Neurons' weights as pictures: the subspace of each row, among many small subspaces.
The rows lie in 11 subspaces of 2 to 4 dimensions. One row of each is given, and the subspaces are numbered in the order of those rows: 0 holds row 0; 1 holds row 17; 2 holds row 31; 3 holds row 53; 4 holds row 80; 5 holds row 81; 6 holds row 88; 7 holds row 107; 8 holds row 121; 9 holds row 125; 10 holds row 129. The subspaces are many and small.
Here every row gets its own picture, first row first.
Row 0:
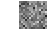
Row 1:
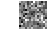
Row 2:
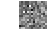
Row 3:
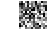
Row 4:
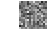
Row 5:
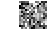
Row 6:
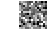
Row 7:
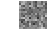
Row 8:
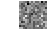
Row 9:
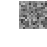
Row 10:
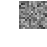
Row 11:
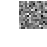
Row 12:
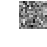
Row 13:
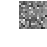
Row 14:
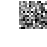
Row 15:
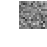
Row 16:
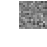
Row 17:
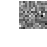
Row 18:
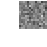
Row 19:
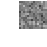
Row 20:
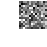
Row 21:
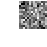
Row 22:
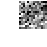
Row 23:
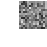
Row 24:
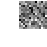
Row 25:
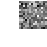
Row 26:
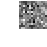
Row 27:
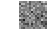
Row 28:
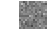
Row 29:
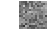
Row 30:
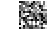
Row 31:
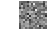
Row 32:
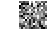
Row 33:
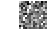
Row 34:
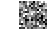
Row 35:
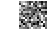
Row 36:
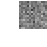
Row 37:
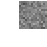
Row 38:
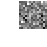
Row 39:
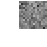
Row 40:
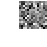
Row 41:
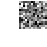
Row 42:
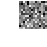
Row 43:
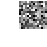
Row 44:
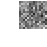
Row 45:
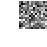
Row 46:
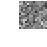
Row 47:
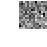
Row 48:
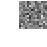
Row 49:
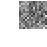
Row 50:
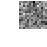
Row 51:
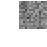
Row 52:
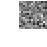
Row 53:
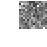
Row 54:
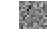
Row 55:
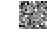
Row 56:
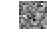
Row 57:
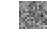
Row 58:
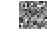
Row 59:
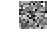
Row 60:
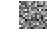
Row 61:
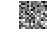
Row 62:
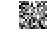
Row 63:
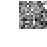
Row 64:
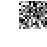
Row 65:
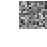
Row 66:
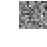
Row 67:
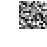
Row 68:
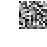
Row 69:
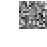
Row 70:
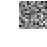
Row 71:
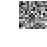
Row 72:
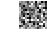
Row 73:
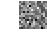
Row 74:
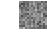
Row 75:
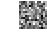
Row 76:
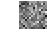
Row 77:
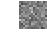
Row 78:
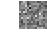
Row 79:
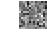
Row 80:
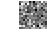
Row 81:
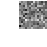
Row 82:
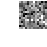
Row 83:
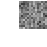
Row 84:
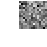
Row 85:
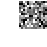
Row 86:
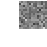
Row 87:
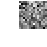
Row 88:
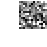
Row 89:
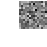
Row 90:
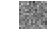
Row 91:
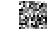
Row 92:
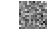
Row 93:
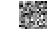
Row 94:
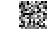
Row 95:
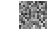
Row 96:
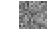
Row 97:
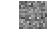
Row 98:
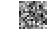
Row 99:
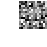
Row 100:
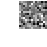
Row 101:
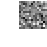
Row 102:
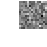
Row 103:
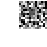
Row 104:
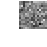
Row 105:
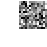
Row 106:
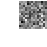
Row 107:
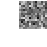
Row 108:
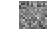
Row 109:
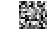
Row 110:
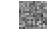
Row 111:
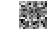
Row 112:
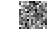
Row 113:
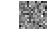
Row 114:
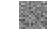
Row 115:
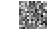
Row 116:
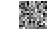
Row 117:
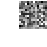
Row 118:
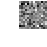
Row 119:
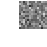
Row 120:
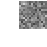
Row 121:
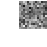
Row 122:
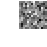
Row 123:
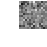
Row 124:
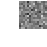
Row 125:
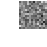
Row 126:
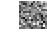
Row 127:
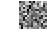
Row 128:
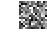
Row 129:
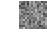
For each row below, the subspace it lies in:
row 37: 6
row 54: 4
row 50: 5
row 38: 4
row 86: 9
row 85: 8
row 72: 10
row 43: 2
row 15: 6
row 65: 10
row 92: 9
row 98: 0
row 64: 9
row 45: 1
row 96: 5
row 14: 8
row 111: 2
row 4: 3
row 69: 10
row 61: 8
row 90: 9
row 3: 1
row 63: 8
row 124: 2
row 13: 8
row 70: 9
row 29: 8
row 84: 3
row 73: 8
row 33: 4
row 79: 10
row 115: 10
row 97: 2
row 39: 3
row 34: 5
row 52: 6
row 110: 6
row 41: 5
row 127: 4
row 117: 4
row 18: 7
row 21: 10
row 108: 10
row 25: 5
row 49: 0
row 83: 6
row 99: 2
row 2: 8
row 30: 0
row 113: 7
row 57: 0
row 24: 1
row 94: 9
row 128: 1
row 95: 4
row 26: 8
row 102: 7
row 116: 10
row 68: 3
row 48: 2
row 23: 10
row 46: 8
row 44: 0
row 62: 9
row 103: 10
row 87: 3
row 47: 1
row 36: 8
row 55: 4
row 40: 4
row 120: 6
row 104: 5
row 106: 4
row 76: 0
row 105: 10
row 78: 10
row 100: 6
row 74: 6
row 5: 3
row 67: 6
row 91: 5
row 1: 5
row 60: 5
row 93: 5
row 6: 6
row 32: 9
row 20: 1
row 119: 8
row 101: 6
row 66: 7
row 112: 3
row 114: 8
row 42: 8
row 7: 7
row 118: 4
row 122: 5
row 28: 8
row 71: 1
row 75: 7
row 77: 1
